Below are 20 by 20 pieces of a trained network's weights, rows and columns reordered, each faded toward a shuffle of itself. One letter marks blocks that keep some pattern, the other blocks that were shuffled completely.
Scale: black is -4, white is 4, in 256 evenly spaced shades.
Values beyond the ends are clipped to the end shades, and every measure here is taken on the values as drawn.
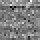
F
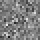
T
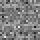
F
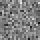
T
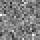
F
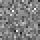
T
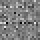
F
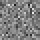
F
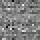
F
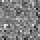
T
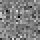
F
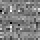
F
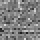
F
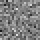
F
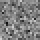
T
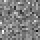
T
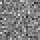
T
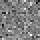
T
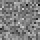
T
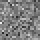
T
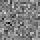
T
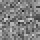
F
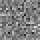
F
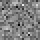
T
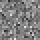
T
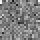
T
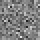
T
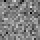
T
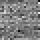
F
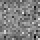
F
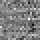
F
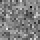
T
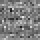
F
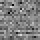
F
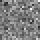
T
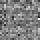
F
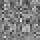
F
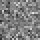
T
